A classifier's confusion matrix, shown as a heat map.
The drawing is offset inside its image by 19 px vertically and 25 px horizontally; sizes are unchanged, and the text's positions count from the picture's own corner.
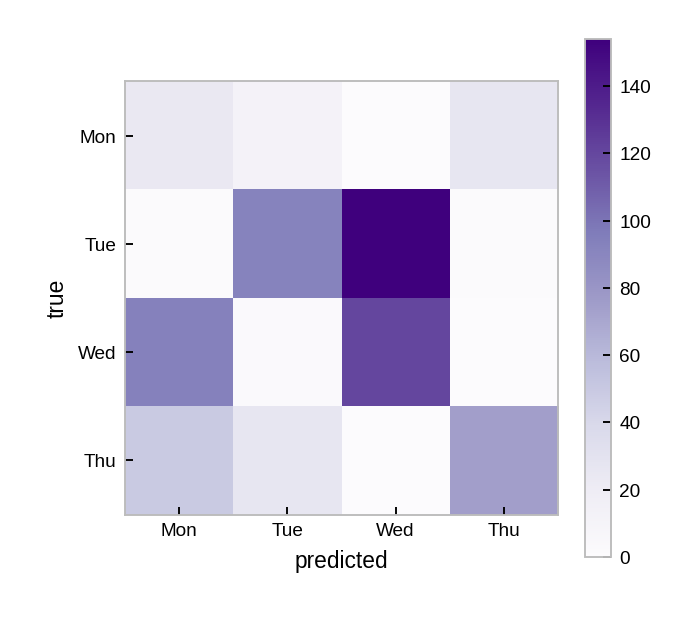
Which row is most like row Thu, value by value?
Mon
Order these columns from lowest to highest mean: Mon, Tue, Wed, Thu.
Thu, Tue, Mon, Wed
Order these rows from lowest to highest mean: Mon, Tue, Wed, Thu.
Mon, Thu, Wed, Tue
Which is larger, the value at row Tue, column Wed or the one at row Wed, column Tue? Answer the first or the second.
the first
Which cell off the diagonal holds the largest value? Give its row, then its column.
Tue, Wed
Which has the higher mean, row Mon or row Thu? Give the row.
Thu
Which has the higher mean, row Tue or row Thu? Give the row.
Tue
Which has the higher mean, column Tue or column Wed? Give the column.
Wed
